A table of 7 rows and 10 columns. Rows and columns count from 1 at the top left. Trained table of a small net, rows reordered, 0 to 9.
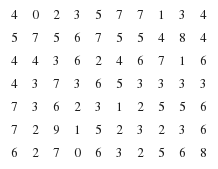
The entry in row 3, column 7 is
6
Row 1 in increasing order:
0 1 2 3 3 4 4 5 7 7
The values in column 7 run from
2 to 7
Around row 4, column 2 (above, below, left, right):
4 3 4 7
